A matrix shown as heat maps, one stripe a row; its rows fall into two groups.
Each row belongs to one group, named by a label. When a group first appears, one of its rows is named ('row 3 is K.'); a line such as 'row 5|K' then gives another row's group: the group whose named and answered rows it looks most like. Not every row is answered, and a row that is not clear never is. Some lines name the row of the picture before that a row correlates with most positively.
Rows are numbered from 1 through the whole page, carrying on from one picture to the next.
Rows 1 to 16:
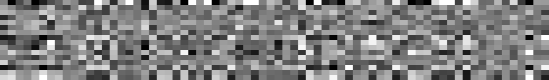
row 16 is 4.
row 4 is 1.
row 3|4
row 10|1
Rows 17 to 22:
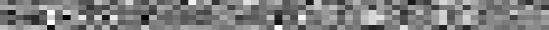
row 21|1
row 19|1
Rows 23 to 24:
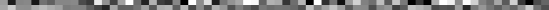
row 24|4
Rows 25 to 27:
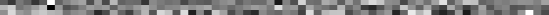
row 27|4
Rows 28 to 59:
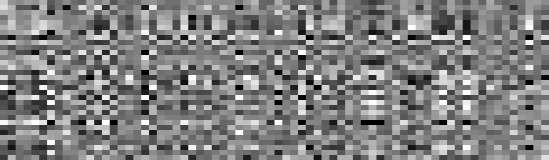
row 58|1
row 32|4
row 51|1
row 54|1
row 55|4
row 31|4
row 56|1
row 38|1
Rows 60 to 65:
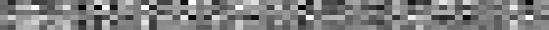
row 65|1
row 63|4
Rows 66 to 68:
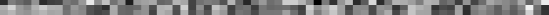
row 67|4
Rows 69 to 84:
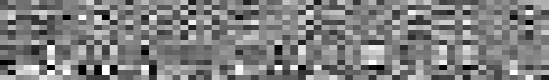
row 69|4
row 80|1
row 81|1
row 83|1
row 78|1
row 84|4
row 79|1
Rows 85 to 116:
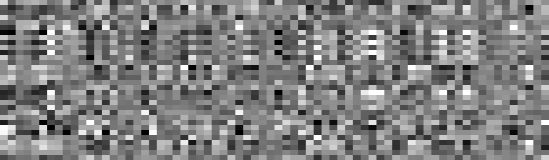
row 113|4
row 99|4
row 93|1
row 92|4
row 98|4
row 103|1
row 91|1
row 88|1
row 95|1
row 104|1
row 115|4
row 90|1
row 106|1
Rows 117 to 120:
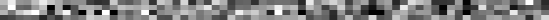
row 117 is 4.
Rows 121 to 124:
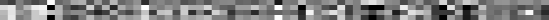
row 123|4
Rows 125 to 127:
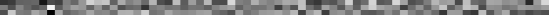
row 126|1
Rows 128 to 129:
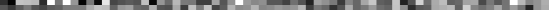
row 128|1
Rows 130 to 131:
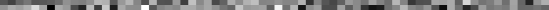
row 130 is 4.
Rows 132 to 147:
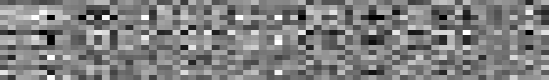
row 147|1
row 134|4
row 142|4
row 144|4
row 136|4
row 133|4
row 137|4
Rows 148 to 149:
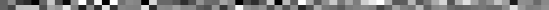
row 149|1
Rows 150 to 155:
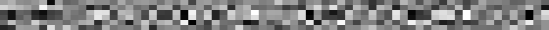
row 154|4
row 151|4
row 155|1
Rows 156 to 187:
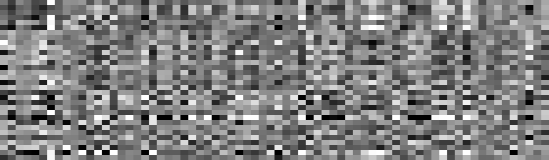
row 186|1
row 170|4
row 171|4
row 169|1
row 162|4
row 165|4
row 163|4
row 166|1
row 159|1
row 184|4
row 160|1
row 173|4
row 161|1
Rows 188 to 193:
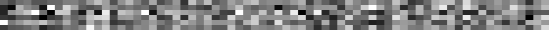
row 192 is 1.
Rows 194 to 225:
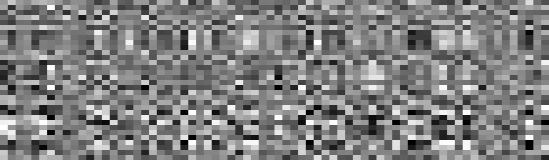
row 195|1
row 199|4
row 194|4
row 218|4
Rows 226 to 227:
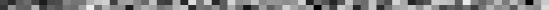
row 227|4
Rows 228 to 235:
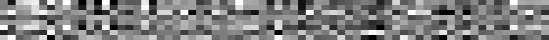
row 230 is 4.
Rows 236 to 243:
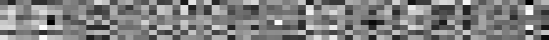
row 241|4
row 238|4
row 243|4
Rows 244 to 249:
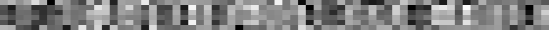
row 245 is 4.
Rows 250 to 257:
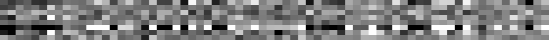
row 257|1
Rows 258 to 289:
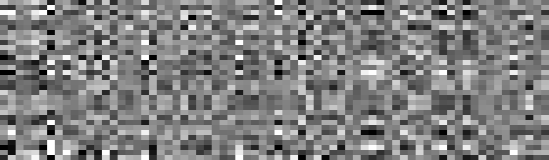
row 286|1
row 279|4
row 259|1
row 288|1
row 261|4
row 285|4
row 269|1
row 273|1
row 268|4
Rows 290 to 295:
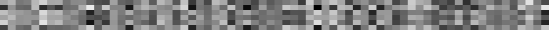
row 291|4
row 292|4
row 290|4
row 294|4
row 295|4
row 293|4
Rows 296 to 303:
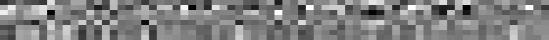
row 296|1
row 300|1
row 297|4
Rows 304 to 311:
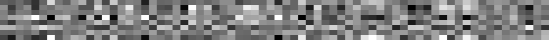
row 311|1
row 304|1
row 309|4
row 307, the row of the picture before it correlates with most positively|299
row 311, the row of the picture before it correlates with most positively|296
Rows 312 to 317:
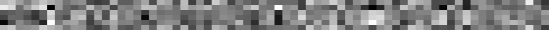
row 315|1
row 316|1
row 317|4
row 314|1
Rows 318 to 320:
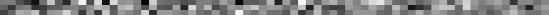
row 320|1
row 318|1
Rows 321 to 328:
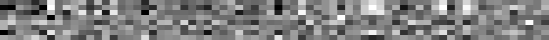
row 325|4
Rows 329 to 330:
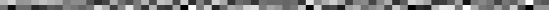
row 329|4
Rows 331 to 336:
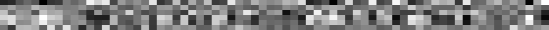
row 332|4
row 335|4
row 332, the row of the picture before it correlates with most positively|329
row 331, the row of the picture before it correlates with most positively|330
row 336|1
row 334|4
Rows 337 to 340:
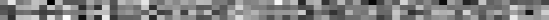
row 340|1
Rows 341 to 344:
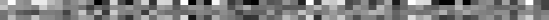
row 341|4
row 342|4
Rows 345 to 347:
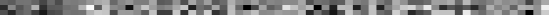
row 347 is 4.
